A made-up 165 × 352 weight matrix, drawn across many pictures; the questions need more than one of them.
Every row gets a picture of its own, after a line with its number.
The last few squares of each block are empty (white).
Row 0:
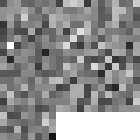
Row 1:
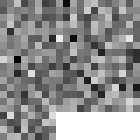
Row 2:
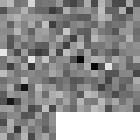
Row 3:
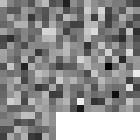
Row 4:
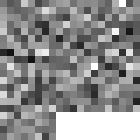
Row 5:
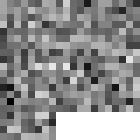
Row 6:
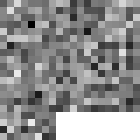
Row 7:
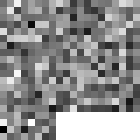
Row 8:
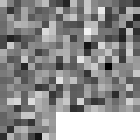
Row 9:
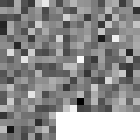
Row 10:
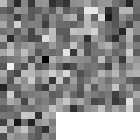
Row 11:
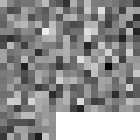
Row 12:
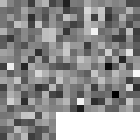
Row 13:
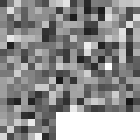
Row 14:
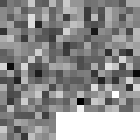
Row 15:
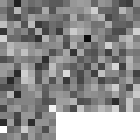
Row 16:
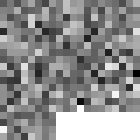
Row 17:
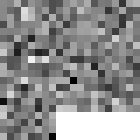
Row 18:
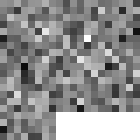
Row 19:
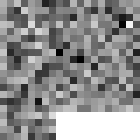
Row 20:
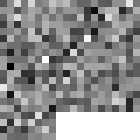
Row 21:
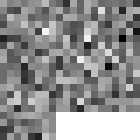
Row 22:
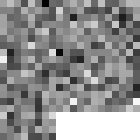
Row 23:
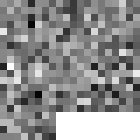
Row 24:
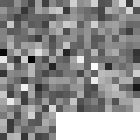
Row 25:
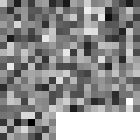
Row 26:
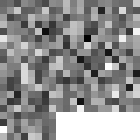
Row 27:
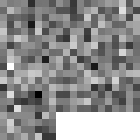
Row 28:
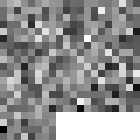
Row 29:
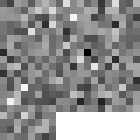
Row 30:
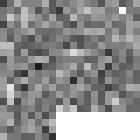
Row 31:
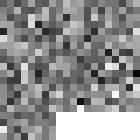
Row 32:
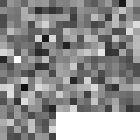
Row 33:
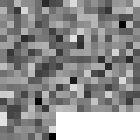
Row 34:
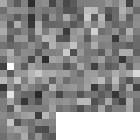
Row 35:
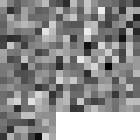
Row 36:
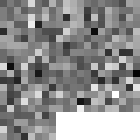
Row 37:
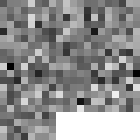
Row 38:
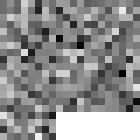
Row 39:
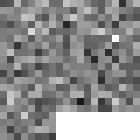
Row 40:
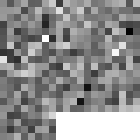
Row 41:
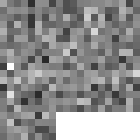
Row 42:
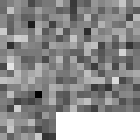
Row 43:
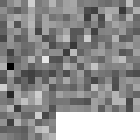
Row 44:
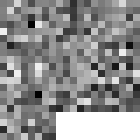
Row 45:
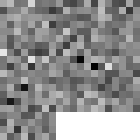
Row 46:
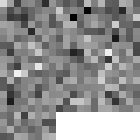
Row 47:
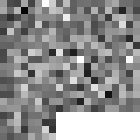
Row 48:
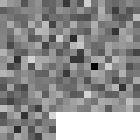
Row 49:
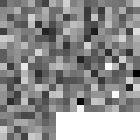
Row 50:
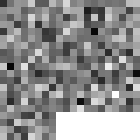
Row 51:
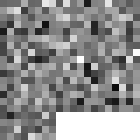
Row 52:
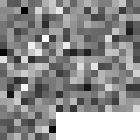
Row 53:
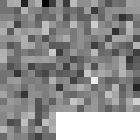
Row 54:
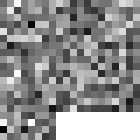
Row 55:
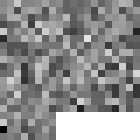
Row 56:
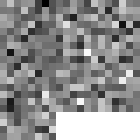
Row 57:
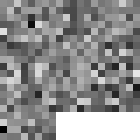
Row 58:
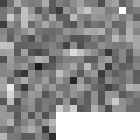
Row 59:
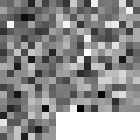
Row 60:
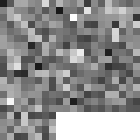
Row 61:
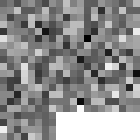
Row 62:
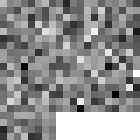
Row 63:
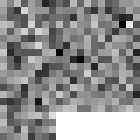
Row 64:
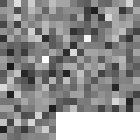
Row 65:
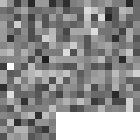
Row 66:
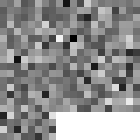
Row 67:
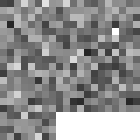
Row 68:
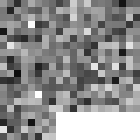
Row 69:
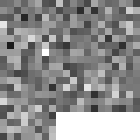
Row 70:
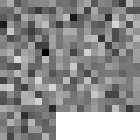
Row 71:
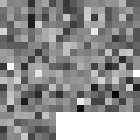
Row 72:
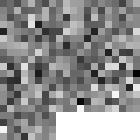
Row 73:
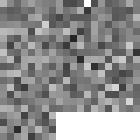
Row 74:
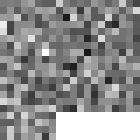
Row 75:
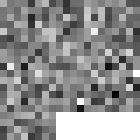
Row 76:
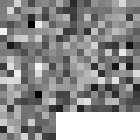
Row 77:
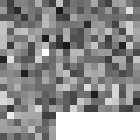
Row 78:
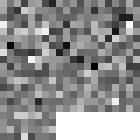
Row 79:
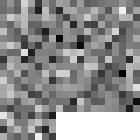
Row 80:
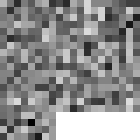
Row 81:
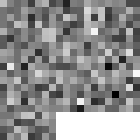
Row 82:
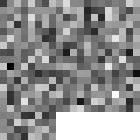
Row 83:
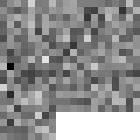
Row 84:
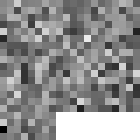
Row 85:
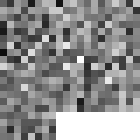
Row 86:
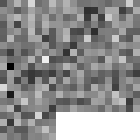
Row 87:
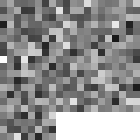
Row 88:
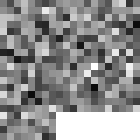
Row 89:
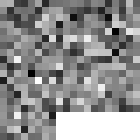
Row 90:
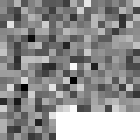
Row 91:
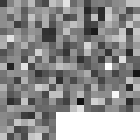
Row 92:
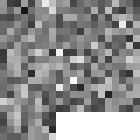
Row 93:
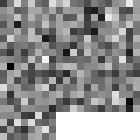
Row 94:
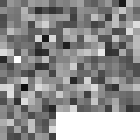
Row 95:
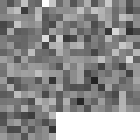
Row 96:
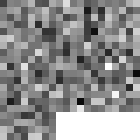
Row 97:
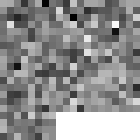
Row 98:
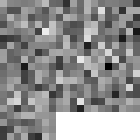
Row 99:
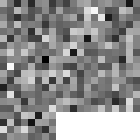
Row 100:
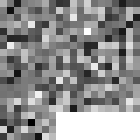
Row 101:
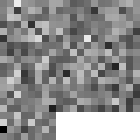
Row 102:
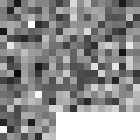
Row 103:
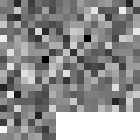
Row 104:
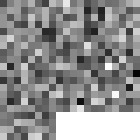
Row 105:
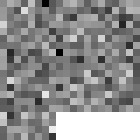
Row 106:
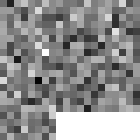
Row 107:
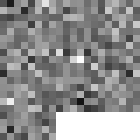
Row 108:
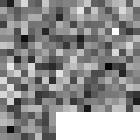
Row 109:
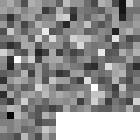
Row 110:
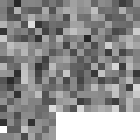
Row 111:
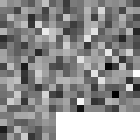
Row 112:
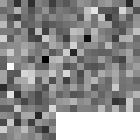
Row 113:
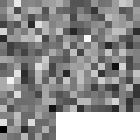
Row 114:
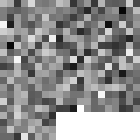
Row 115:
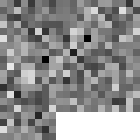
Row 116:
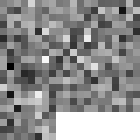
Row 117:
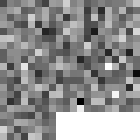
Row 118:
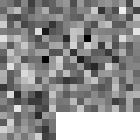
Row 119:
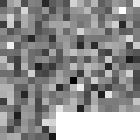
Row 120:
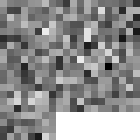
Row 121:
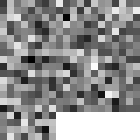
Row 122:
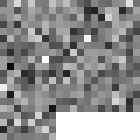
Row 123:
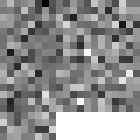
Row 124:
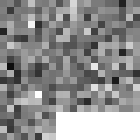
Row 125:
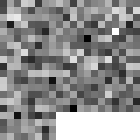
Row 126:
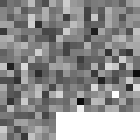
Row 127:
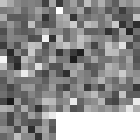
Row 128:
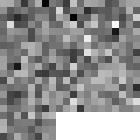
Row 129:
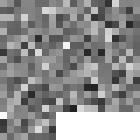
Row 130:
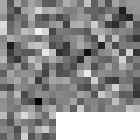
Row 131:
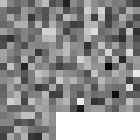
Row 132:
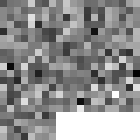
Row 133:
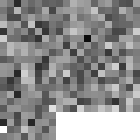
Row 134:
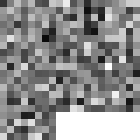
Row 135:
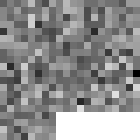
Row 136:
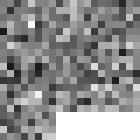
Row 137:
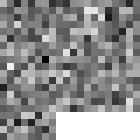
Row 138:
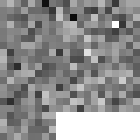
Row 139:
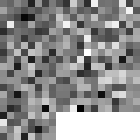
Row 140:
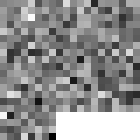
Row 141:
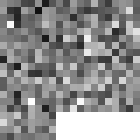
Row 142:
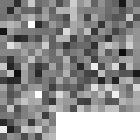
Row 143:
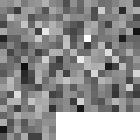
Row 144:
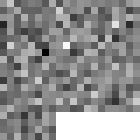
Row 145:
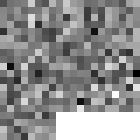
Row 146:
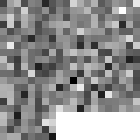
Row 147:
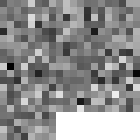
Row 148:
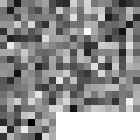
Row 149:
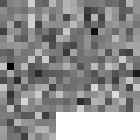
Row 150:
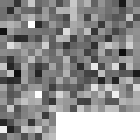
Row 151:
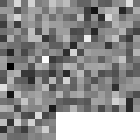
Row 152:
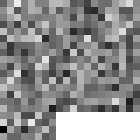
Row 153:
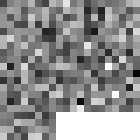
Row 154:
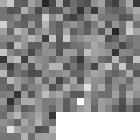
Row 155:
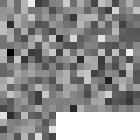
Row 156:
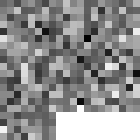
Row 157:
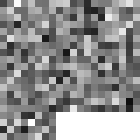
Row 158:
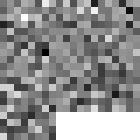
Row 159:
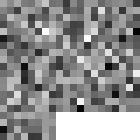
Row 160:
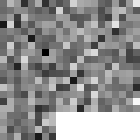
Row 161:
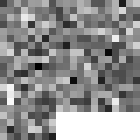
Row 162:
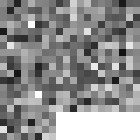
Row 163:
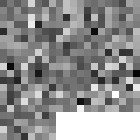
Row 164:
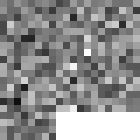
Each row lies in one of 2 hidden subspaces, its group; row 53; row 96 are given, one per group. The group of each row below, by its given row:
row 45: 53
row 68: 96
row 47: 53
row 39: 53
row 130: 53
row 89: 53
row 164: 53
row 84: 96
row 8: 96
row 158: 53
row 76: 96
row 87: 53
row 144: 53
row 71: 96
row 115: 96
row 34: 96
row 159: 96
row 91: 96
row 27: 96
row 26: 96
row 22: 53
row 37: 96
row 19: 53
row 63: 53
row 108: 53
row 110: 96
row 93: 96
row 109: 53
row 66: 53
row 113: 96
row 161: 53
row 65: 96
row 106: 53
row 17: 53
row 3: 96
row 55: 96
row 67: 53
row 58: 53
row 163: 96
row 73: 53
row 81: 96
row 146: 53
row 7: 96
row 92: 53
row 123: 53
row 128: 53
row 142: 96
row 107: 53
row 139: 53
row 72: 96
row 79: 53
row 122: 96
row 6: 96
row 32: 53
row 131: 96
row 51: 53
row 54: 96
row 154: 53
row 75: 96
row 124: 96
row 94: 53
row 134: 96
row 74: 53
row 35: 96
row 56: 53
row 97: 53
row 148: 96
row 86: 96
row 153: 96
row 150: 96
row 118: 96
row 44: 96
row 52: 53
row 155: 53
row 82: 96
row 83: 96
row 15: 96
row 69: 53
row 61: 96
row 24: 53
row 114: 53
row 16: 96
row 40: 53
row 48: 53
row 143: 96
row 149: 96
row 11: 96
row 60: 53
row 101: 96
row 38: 53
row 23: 96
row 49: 96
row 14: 96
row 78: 53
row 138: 53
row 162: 96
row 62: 96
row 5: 53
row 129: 53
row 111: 96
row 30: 53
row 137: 96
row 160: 53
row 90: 53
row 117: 96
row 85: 53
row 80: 96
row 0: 53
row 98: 96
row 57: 96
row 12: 96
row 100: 96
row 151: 96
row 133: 96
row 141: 53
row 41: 96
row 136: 96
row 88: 53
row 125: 53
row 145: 96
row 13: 96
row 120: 96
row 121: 53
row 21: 96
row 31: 96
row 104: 96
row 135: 96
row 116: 96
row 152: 96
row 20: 96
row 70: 53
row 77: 53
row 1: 53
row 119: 53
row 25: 96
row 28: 96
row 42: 96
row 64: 96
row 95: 53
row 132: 96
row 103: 96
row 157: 96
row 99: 96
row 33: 53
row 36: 96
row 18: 96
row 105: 53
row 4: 53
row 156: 96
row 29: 53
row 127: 53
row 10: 96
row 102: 96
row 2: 53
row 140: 53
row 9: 53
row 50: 96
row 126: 96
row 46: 53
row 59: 53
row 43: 96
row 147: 96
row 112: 96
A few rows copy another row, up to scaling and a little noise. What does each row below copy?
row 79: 38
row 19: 63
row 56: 123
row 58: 30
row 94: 32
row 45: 2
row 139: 59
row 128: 97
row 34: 41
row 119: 146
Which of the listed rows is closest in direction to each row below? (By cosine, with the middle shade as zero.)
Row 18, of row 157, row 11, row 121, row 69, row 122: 11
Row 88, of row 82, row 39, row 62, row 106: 106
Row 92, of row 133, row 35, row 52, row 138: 52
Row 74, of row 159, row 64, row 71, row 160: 71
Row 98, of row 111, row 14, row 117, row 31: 111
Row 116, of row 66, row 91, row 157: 157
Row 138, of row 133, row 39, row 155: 155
